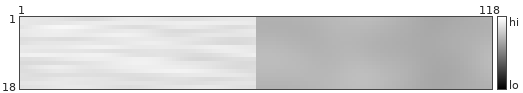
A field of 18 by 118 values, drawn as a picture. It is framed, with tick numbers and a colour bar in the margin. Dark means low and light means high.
The table splits into one row of 2 panels. Panel 1,1: very high, streaked across, faint in contrast. Panel 1,2: high, smooth, faint in contrast.
